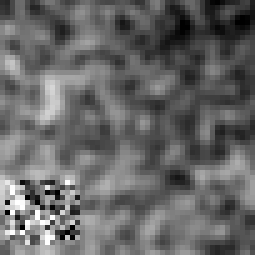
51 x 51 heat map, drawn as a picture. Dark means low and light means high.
There are no regular stripes. Values rise toward the bottom left. The top right is the ninth with the lowest average. The texture is blotchy. An odd patch, rougher than its surroundings, sits in the bottom left.
